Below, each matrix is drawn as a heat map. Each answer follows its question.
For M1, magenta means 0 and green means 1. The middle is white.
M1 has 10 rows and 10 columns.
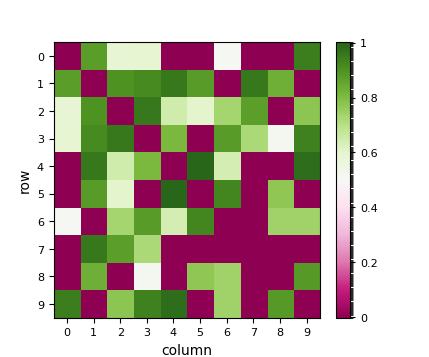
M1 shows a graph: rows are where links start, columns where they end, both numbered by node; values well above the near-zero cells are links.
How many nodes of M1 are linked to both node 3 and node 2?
6
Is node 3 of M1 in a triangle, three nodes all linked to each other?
yes
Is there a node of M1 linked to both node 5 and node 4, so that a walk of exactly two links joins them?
yes
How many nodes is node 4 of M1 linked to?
6
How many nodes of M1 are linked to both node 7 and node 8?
2
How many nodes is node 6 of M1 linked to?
7
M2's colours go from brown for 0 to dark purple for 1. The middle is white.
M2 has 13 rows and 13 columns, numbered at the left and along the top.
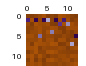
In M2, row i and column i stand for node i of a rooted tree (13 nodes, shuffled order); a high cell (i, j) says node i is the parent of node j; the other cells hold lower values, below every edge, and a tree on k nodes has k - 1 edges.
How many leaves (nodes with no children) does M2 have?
8
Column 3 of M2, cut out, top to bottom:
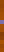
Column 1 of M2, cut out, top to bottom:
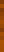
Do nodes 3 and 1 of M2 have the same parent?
no
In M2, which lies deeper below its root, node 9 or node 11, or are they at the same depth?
node 11
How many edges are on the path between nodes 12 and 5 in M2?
1
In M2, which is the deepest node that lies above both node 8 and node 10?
2
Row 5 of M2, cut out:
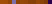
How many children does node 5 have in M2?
2
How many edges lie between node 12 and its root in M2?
2
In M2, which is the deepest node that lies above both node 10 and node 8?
2
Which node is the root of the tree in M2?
1
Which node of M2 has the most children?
1
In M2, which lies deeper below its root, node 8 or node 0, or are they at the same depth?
node 8
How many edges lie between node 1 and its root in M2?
0
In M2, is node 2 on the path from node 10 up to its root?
yes
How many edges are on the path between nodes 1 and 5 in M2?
1
